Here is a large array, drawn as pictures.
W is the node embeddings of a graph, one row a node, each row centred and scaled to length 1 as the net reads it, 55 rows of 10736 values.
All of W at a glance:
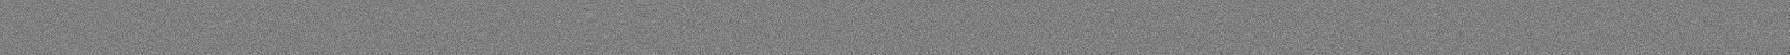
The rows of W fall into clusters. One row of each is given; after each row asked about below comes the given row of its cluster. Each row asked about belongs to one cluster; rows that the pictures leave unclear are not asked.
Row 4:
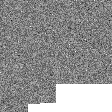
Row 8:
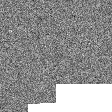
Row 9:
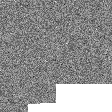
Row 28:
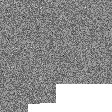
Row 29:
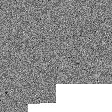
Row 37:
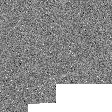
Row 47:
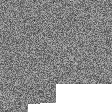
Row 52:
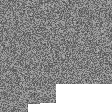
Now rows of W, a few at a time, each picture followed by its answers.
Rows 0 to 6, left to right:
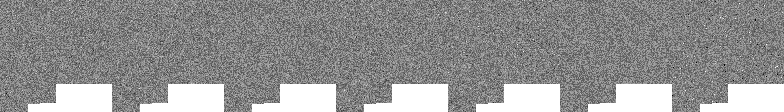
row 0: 29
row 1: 37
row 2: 29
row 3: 47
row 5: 28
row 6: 29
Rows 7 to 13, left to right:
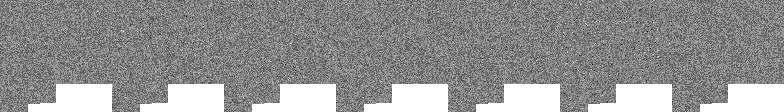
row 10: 9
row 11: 4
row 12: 52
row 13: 28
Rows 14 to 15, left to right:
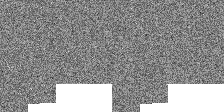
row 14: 28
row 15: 4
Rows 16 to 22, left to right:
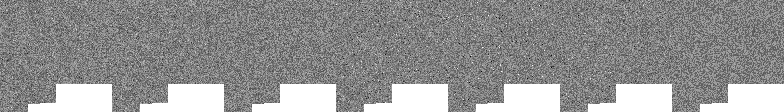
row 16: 28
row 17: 37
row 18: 52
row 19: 37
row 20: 29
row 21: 29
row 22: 29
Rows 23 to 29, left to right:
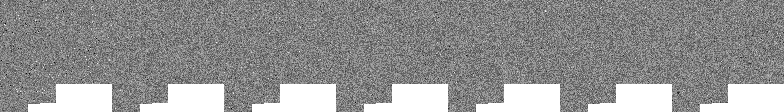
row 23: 52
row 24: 47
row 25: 4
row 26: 29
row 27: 4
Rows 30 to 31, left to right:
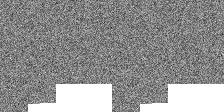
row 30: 9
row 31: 9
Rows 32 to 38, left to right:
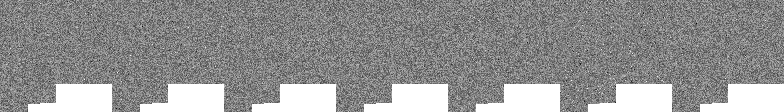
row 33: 4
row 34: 8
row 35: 4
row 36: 37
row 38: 4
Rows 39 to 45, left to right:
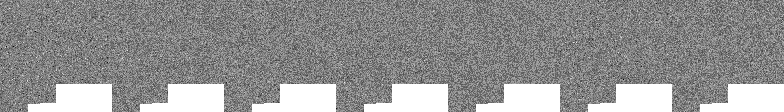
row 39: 8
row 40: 9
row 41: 9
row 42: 4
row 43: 28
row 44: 47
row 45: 37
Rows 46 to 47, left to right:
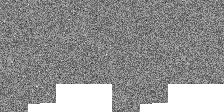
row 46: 9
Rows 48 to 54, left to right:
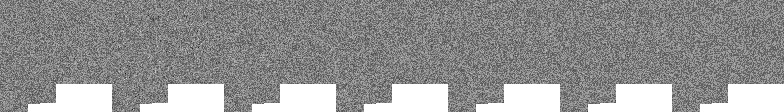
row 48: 28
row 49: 8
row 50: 9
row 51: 47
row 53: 52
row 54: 29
